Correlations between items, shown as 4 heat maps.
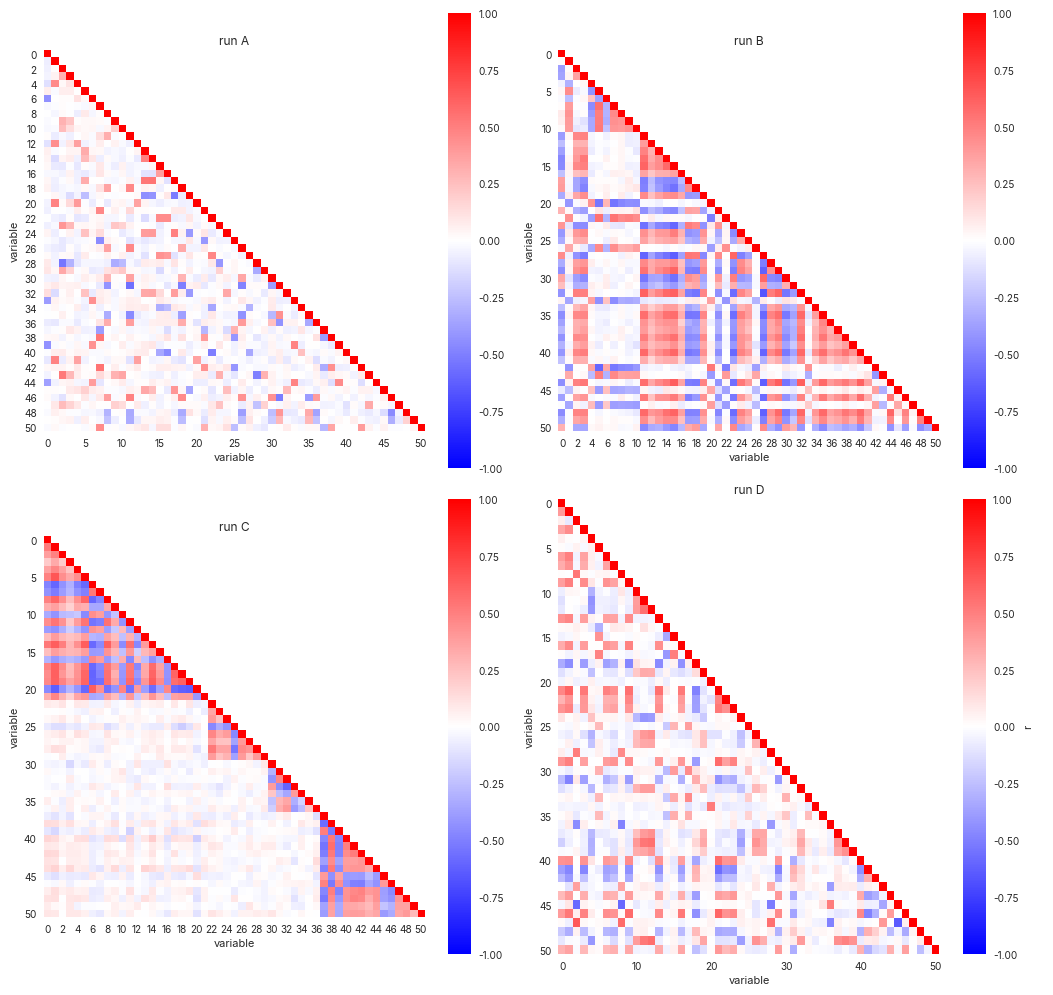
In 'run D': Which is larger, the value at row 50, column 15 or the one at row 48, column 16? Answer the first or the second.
the first
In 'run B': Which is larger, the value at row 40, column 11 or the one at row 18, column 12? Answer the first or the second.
the first
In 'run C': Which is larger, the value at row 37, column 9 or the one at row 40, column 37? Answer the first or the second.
the first
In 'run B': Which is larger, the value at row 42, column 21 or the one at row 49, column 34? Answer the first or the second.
the second
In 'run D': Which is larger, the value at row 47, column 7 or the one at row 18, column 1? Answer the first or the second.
the first
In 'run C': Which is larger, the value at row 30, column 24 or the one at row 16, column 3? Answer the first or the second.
the first
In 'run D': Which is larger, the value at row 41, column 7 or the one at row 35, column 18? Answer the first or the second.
the second
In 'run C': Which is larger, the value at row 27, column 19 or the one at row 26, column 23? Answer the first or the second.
the second
